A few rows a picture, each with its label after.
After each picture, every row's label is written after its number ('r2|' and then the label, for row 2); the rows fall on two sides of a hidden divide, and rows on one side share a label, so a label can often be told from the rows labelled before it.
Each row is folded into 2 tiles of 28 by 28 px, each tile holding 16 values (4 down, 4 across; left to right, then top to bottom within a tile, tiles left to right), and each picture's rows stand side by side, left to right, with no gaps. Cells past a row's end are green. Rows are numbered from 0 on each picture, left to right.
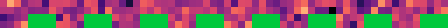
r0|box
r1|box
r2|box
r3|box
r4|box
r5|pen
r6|box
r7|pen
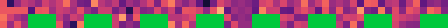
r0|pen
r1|box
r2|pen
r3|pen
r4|box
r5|pen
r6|pen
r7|pen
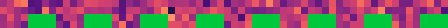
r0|pen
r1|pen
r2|box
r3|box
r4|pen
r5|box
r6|pen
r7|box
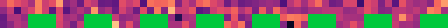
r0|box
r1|box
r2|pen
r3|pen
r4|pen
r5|pen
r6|box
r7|pen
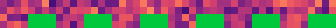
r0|pen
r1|box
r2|box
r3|box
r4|box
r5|box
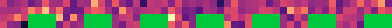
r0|pen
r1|box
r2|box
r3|pen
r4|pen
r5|box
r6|pen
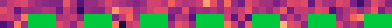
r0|pen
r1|box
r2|pen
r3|box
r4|box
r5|pen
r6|box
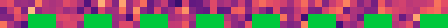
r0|box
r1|pen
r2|pen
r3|pen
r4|box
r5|box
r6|pen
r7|pen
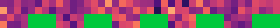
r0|pen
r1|box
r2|box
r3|box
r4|box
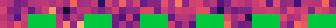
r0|pen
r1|box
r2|box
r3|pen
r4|box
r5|pen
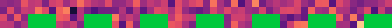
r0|box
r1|pen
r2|pen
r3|pen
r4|box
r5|box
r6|box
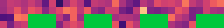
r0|box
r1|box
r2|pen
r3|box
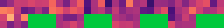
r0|pen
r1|pen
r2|pen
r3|box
